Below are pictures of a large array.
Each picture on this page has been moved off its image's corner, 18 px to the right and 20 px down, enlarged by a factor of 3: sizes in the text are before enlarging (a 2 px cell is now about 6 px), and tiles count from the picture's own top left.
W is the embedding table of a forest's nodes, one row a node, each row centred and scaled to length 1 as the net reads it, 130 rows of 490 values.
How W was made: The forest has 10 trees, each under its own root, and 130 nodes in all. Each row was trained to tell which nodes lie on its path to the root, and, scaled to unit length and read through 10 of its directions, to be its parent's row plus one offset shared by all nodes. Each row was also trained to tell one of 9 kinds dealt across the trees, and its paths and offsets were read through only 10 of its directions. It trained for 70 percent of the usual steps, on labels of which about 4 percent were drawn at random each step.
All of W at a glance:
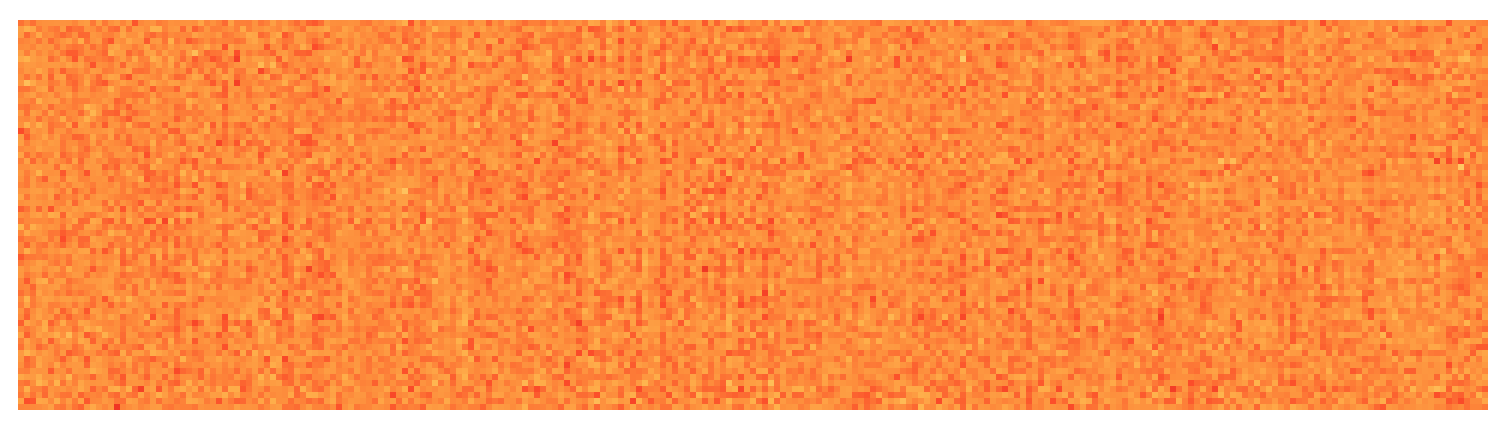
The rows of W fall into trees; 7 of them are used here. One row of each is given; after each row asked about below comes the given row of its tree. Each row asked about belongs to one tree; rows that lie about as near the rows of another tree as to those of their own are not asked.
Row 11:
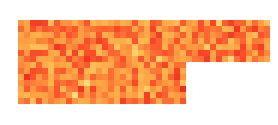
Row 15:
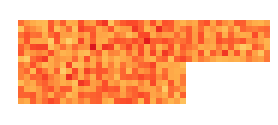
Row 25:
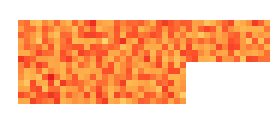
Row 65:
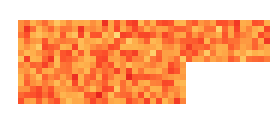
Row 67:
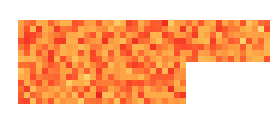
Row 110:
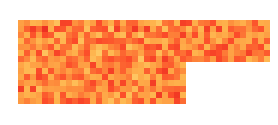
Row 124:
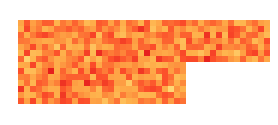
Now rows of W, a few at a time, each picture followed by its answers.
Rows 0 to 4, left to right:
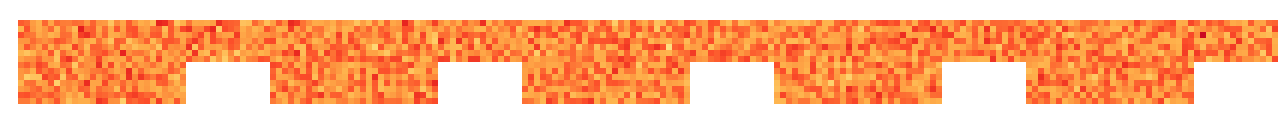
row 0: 15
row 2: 110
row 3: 110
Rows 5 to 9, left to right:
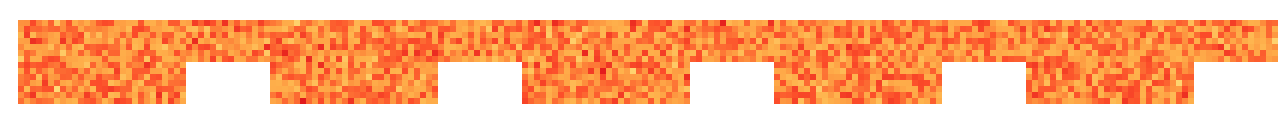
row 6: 25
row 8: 15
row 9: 67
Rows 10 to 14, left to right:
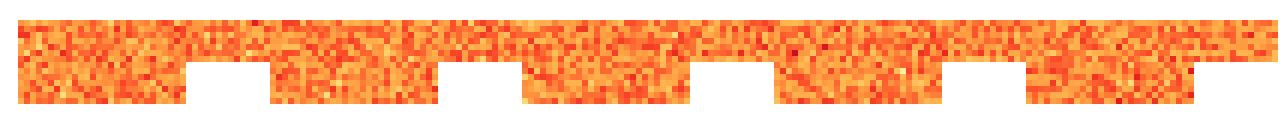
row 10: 110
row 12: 110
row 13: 110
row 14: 65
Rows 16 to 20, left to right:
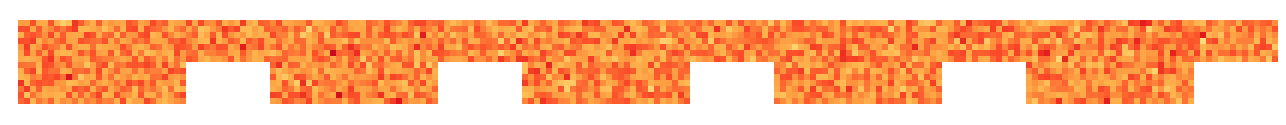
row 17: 25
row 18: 11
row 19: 11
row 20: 110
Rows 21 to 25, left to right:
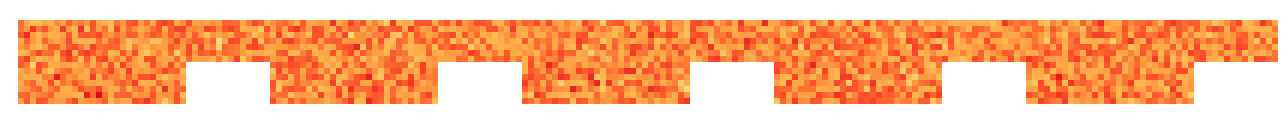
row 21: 110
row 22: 67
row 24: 25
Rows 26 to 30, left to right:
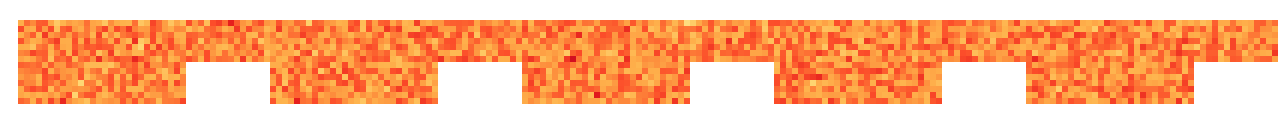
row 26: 67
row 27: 65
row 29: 67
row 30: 110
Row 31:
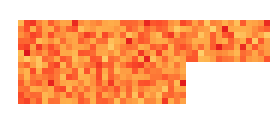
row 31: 25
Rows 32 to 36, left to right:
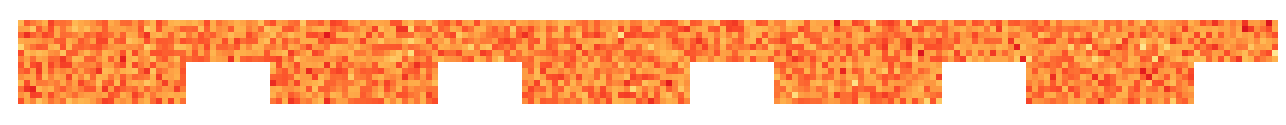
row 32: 15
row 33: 11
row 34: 67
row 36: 65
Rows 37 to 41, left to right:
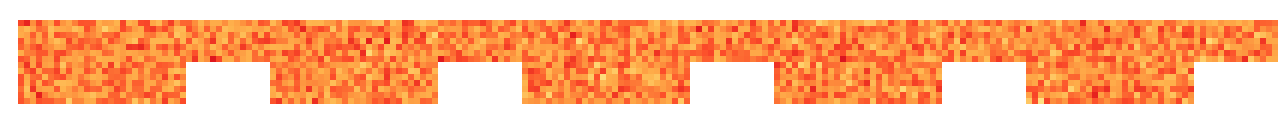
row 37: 25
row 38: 67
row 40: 25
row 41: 110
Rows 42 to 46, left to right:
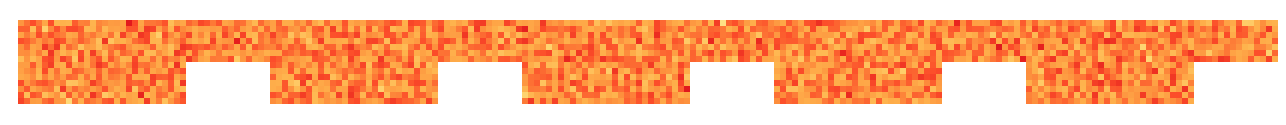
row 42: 65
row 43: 25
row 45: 11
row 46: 15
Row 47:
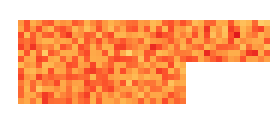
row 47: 25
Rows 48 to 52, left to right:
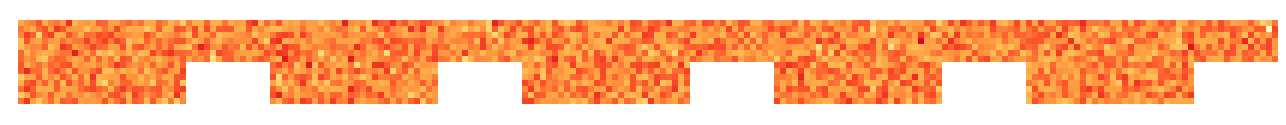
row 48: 110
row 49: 25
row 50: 65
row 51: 65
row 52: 11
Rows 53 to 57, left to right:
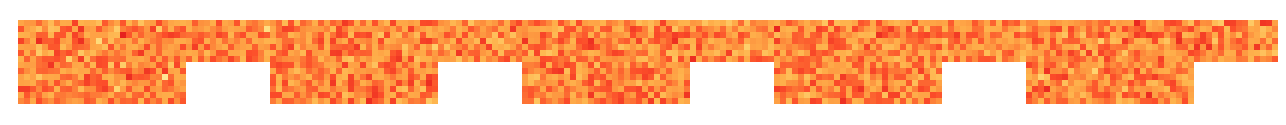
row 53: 65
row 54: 25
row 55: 15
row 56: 65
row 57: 67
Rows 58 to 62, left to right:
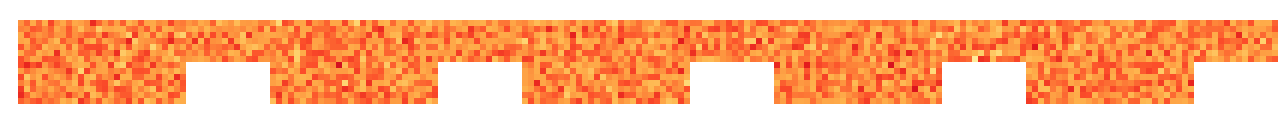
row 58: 25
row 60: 110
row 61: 124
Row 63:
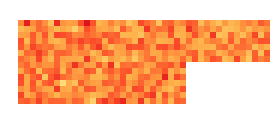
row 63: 25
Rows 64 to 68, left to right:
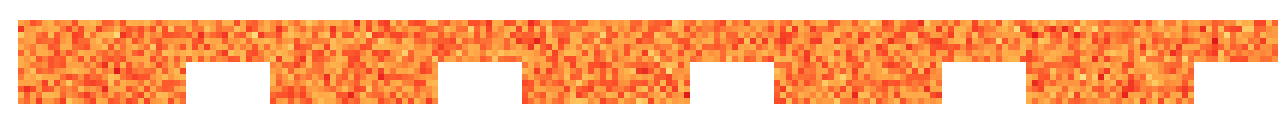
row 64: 65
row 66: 15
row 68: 110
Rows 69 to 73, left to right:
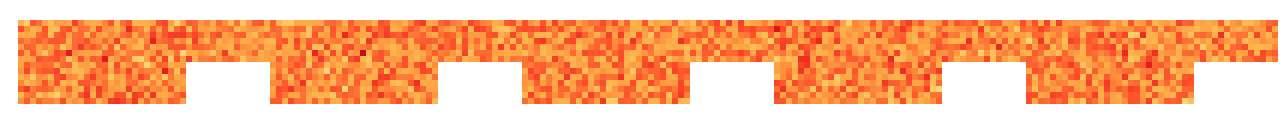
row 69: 67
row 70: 67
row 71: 11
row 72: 65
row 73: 25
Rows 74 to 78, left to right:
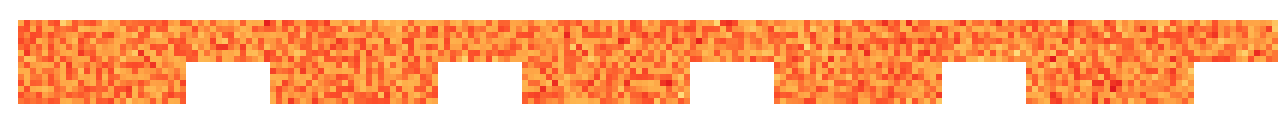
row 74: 25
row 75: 11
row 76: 15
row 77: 15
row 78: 15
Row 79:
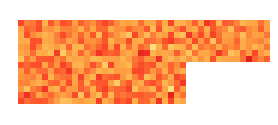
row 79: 15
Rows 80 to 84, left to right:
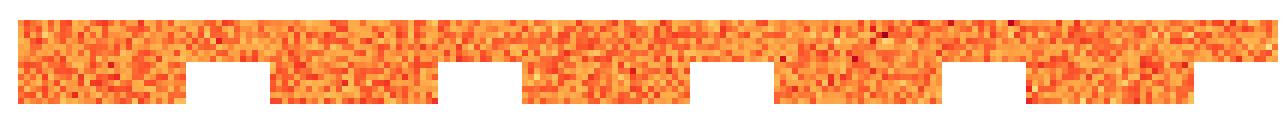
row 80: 15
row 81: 67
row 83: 65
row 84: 67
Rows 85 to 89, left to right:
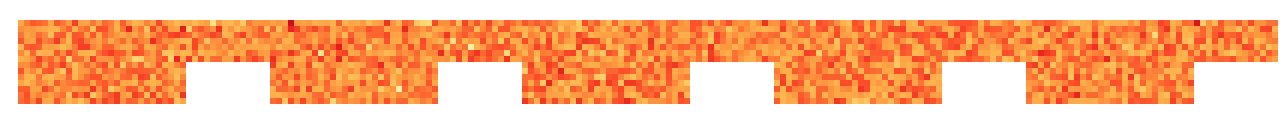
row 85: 15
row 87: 67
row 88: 65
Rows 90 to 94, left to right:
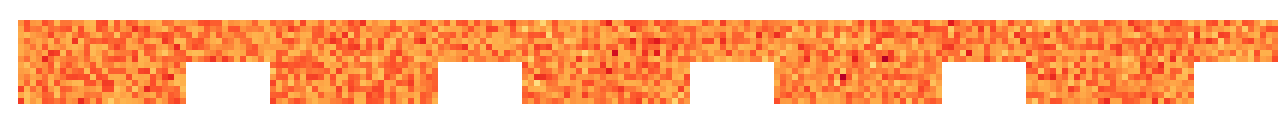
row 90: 65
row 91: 67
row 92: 15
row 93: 65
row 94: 15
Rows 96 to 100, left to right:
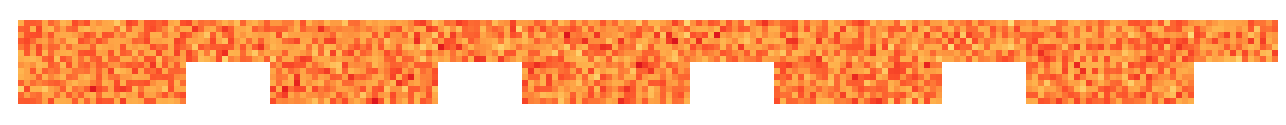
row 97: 65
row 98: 67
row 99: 15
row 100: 25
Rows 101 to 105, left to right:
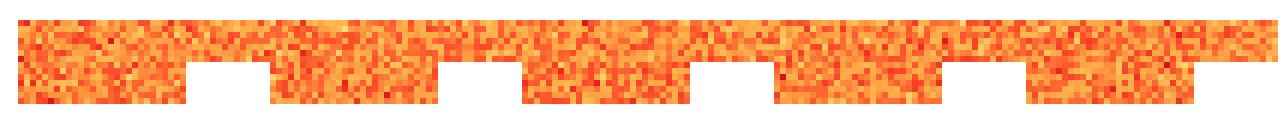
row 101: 25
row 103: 15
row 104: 124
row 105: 67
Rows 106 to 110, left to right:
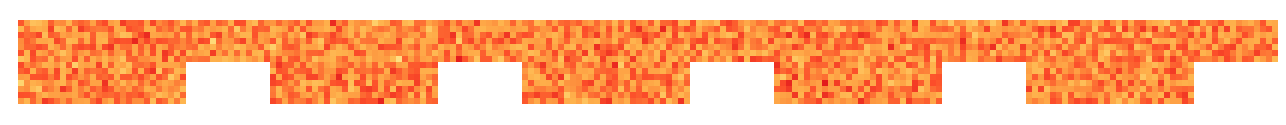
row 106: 15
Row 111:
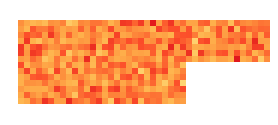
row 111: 110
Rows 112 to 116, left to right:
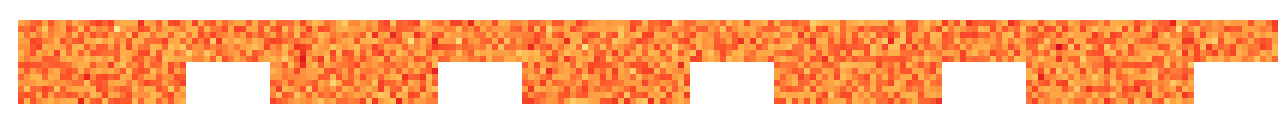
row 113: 65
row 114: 15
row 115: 67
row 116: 110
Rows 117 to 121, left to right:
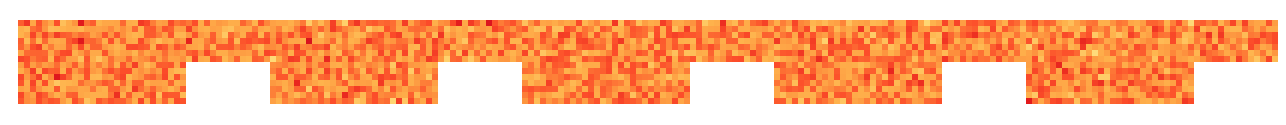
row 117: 25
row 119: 67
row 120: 67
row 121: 65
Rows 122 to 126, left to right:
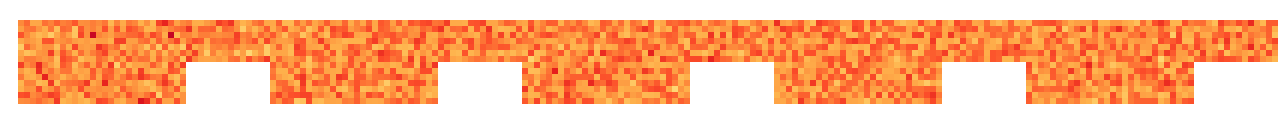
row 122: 15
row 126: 124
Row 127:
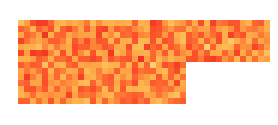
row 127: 67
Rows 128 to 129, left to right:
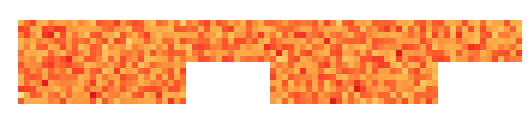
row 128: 65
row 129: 25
